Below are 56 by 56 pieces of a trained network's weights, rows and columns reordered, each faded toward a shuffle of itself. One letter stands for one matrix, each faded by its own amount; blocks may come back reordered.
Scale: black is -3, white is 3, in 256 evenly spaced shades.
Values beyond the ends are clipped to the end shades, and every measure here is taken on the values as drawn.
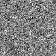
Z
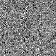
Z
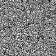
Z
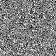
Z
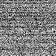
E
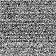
E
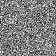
Z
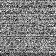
E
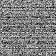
E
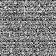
E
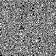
Z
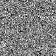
Z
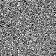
Z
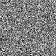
Z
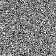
Z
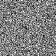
Z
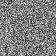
Z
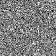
Z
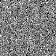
Z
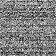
E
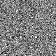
Z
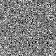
Z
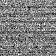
E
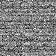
E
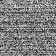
E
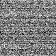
E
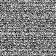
E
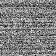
E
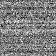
E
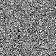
Z
